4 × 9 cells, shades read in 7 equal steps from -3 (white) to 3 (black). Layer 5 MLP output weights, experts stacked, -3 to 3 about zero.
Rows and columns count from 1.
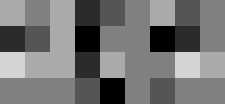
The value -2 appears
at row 3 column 1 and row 3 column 8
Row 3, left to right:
-2 -1 -1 2 -1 0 0 -2 -1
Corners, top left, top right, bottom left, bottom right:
-1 0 0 0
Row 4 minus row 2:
-2 -1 1 -2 3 0 -2 -2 0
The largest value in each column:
2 1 0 3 3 0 3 2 0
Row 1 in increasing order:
-1 -1 -1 0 0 0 1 1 2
